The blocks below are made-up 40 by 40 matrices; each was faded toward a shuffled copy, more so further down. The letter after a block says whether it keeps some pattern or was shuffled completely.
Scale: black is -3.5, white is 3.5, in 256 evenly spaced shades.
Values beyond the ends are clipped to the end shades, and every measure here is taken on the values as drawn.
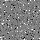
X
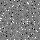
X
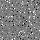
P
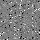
P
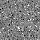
P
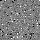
P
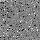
P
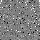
P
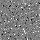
X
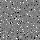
P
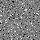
X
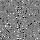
P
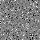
X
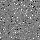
X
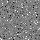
X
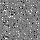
P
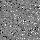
X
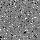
X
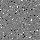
X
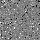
P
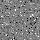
P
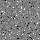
X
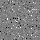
X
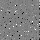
P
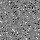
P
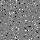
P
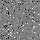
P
